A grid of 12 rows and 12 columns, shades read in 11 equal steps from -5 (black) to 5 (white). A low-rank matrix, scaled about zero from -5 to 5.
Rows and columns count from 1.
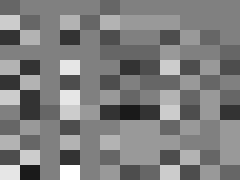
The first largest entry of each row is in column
2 1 2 9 4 2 4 4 2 1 2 4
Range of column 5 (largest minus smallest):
2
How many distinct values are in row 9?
4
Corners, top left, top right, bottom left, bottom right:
-1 0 4 -1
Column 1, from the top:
-1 3 -3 0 2 -3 3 0 -1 2 -2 4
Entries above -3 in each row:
12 12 10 12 10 11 11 7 12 12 11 11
